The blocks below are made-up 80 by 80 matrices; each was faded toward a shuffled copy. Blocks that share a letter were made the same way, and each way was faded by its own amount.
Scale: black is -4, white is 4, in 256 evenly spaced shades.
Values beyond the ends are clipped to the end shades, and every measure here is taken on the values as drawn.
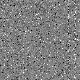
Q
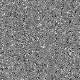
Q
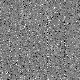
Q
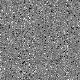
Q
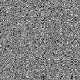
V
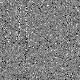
Q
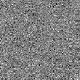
V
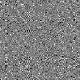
V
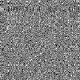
V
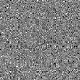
V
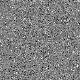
Q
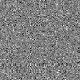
V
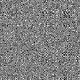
V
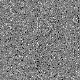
Q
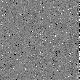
Q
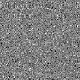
V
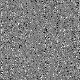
Q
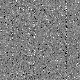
Q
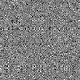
V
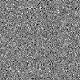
V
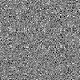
V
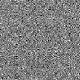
V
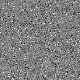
Q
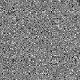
V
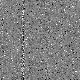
Q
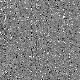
Q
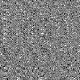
V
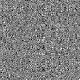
V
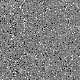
Q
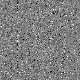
Q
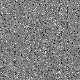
Q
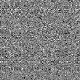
V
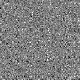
V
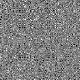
V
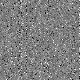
Q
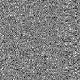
V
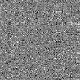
V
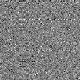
V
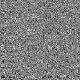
V
